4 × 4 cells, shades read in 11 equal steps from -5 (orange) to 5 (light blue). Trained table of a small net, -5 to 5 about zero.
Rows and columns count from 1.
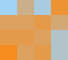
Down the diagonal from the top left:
5 -2 -2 3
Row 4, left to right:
-5 -2 -3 3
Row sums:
5 -8 -5 -7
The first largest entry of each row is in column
1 4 4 4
